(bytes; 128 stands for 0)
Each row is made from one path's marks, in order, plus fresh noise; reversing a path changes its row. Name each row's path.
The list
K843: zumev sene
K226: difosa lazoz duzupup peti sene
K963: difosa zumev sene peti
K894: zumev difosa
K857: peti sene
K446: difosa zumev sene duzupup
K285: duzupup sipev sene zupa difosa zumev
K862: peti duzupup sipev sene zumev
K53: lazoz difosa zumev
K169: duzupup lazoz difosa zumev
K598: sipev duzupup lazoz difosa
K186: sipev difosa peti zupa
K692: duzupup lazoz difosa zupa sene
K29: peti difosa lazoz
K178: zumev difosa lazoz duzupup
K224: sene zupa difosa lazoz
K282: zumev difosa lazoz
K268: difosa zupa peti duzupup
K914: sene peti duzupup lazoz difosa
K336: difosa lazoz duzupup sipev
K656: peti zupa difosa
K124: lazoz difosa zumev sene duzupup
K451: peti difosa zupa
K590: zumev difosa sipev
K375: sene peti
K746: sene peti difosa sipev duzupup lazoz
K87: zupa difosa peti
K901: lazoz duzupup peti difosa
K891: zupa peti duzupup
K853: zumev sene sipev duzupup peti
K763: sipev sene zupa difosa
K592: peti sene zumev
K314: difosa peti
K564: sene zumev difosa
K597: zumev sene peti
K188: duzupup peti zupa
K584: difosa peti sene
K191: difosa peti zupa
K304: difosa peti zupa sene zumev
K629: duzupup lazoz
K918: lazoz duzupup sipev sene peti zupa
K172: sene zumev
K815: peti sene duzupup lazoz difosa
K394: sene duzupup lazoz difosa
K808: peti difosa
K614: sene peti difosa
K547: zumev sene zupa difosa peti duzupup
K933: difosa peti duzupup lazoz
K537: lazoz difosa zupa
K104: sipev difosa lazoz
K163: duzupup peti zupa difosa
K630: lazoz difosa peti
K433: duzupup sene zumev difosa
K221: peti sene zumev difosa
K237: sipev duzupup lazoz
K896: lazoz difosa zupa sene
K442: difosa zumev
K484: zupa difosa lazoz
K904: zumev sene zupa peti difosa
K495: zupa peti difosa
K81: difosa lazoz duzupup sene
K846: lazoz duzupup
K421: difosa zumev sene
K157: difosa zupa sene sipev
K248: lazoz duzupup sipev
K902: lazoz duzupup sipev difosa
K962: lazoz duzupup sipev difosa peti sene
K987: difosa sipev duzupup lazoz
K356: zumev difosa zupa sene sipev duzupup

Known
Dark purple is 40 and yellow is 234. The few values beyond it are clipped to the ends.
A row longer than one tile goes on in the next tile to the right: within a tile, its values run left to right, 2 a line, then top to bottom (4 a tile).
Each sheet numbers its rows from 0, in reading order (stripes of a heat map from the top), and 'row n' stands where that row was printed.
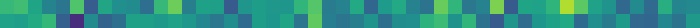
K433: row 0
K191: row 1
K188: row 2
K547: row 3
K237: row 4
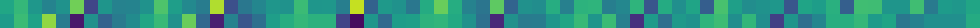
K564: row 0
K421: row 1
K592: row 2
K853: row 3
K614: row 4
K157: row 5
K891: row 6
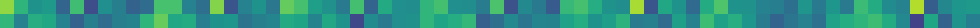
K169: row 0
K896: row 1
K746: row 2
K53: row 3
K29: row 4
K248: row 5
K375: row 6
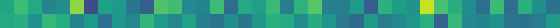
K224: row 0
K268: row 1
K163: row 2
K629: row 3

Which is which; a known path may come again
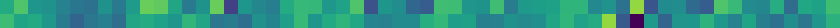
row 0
K248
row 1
K282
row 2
K484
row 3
K891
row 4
K172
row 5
K268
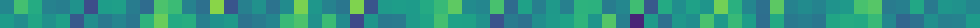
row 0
K186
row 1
K896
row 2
K356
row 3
K815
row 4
K614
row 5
K846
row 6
K918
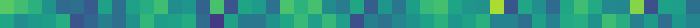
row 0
K598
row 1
K285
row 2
K394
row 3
K29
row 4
K224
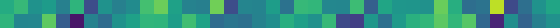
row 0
K442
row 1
K178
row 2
K304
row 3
K843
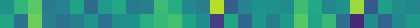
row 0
K188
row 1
K375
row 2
K221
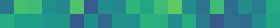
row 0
K314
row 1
K226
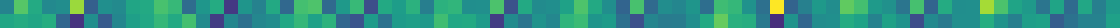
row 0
K963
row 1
K894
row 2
K904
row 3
K808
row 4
K962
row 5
K857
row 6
K746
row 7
K987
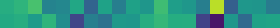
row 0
K914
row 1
K592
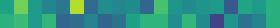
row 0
K124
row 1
K157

